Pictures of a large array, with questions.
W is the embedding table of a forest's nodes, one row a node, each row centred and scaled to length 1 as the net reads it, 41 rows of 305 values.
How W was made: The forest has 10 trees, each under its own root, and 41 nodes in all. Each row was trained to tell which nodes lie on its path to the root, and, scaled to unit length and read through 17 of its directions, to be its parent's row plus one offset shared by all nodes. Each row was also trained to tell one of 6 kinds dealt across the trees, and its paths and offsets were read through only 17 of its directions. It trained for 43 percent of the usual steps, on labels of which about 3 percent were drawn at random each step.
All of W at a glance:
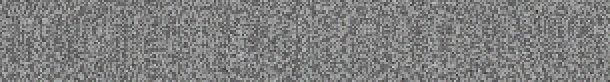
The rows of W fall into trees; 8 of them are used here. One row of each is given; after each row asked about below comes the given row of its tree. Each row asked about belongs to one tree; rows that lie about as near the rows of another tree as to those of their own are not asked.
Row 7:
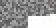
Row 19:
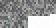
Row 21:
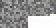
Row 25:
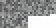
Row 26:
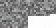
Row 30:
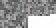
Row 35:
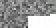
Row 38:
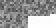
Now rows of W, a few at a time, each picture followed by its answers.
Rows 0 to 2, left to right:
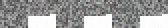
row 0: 30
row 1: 38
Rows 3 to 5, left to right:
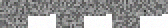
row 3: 25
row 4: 30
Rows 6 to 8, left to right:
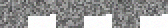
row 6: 26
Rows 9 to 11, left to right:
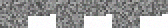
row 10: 21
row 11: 35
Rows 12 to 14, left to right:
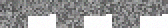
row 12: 19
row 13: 7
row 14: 21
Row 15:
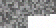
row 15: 7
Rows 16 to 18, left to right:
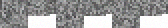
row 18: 7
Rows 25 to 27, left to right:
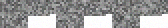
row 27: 35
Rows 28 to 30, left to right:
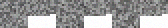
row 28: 26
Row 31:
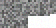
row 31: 35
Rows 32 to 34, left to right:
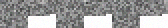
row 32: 38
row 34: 25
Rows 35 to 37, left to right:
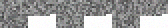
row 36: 21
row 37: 30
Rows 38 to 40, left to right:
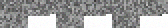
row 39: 26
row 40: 26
